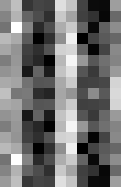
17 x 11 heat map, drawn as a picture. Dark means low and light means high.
Mirror symmetry: top to bottom. Stripes: upright, repeating 2 times. Grain: streaks running down.
